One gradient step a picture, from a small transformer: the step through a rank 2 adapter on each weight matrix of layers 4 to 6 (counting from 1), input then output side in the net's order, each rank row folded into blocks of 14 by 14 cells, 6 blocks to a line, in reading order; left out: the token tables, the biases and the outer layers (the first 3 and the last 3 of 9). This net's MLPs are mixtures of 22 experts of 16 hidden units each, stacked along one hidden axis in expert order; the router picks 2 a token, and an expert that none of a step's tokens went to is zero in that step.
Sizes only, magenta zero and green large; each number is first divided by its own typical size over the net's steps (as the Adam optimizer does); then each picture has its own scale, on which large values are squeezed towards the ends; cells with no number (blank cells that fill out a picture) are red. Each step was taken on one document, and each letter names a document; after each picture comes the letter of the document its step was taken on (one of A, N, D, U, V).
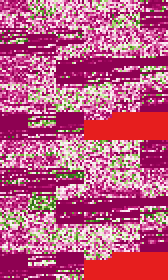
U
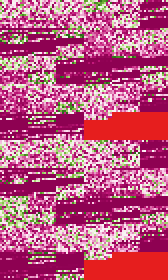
U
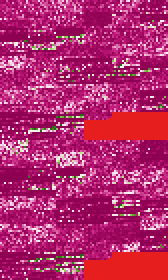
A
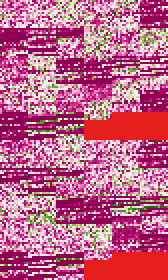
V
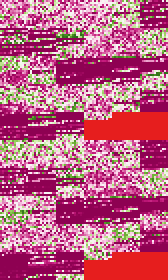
U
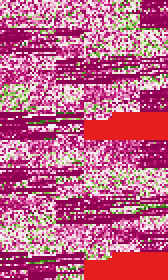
V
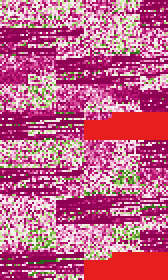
V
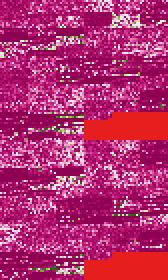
A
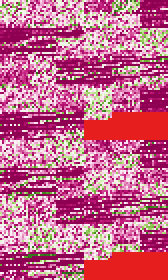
V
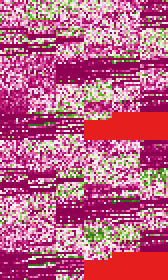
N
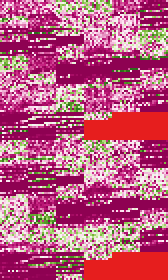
N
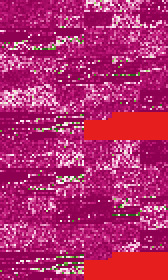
A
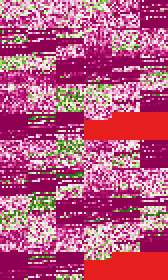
U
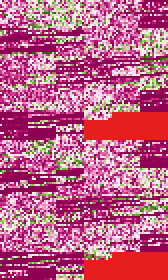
V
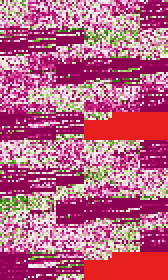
N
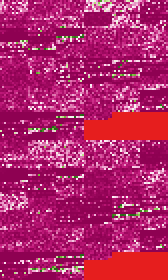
A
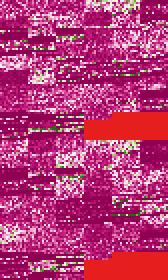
A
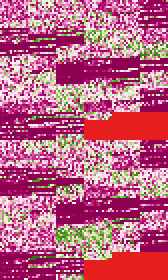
N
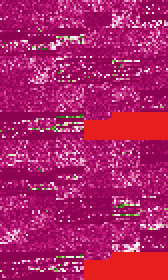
A
